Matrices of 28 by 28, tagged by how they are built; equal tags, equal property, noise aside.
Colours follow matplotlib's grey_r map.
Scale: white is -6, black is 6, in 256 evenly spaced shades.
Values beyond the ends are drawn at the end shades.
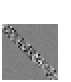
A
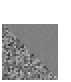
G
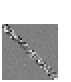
A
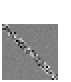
A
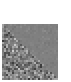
G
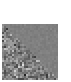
G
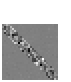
A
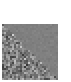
G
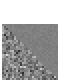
G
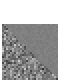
G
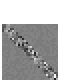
A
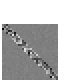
A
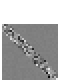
A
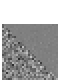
G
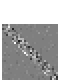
A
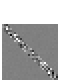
A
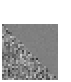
G
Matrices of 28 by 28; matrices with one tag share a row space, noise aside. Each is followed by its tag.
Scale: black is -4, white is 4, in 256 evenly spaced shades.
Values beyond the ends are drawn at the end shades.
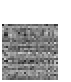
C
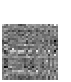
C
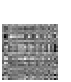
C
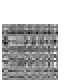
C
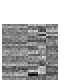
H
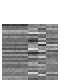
H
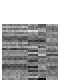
H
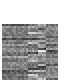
H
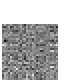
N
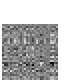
N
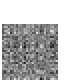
N
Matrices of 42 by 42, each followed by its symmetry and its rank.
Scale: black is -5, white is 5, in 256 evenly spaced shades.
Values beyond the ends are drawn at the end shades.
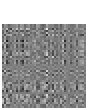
neither, rank three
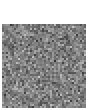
antisymmetric, full rank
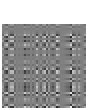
neither, rank one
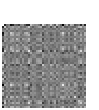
symmetric, rank three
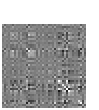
symmetric, rank three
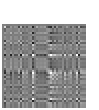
symmetric, rank two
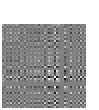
symmetric, rank two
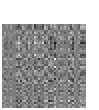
neither, rank three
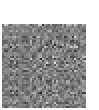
neither, rank five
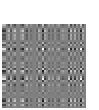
neither, rank one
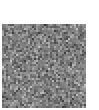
antisymmetric, full rank
